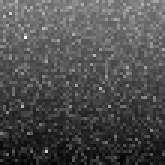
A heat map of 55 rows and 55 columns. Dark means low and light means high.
Grain: fine. Average level on the scale: 30%. Slope: up to the top. Stripes: none.
